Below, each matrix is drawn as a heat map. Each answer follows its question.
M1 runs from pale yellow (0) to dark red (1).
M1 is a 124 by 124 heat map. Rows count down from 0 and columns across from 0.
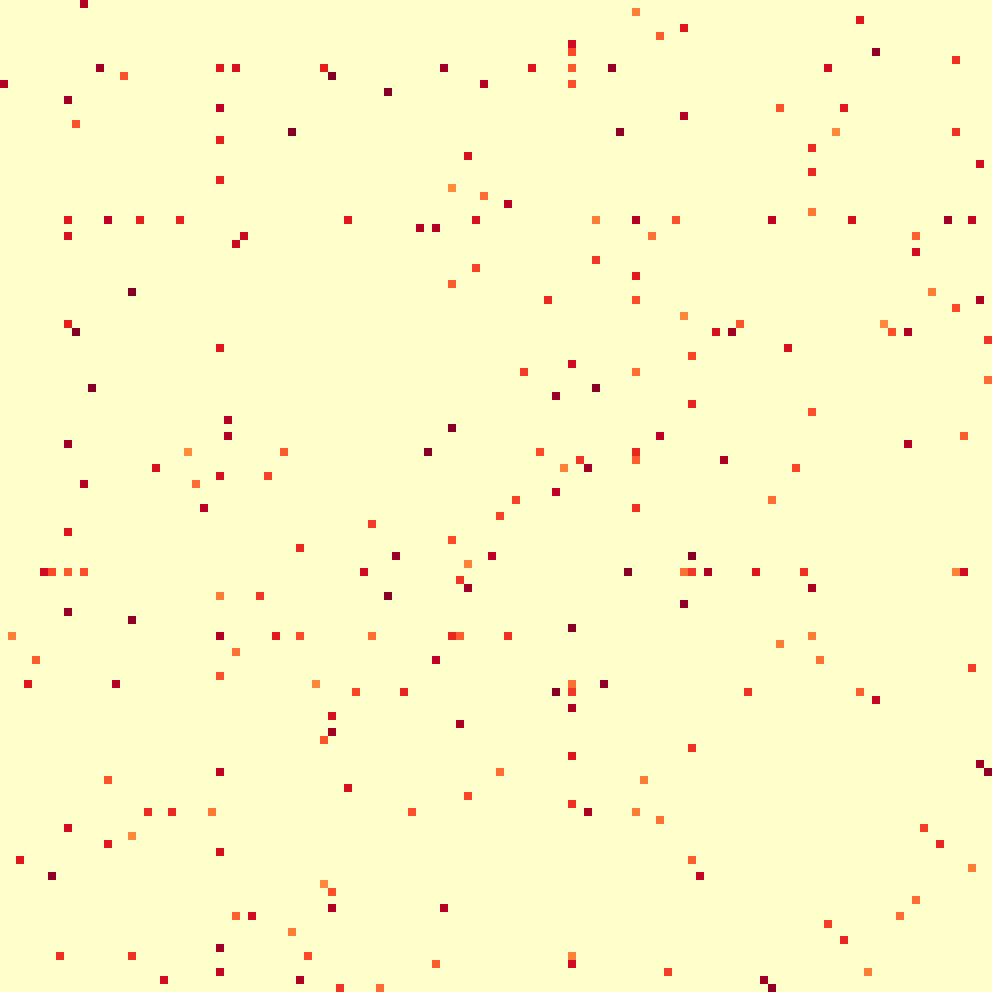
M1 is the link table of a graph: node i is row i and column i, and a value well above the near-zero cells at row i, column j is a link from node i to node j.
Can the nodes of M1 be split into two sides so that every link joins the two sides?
yes
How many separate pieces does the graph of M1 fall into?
1
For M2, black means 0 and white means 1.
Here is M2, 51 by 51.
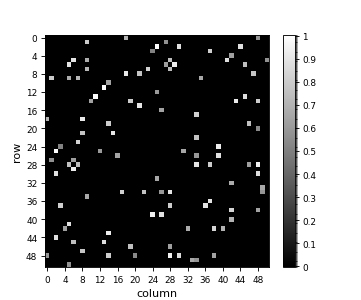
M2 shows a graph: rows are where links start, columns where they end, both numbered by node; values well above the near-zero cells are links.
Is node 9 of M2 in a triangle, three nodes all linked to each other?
no
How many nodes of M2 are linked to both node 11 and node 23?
0
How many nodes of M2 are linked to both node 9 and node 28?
2
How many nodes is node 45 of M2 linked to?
2
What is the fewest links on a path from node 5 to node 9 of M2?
1
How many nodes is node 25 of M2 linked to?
3
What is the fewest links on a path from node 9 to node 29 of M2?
3
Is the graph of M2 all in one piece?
yes
